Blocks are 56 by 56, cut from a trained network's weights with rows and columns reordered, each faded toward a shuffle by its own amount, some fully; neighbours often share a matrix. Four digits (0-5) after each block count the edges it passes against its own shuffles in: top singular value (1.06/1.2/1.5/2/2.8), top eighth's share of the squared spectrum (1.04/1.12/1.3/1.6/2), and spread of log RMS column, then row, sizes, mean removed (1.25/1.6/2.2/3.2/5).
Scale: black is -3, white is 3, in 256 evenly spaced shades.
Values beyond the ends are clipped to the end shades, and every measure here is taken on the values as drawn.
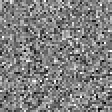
1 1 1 0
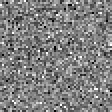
1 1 0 0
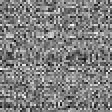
4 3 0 2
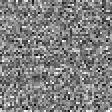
3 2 0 1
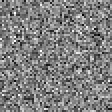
0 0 0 0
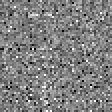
2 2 1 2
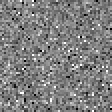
2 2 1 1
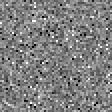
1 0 0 0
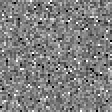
0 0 0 0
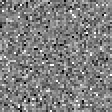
0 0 0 0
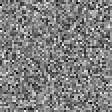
0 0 0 0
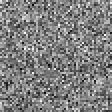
0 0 0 0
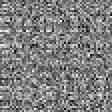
4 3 0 2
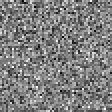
0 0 0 0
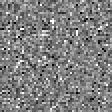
3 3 1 1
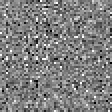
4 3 2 1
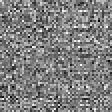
4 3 0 2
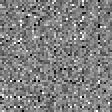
3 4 2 1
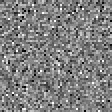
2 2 1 1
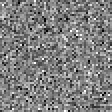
0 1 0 0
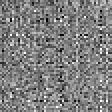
3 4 2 2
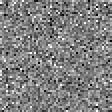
2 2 1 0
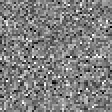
3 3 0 1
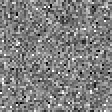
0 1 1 0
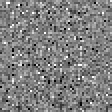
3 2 1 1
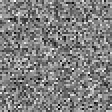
3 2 0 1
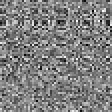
4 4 0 3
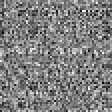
4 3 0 2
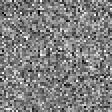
3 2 0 1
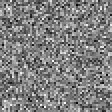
1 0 0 0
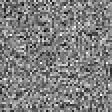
3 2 0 1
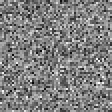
2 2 0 0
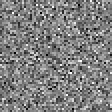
3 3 0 1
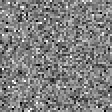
0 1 0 0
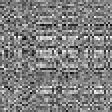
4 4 1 3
